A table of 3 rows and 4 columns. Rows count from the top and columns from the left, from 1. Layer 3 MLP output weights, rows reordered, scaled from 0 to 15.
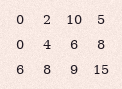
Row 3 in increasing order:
6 8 9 15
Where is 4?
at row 2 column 2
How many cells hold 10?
1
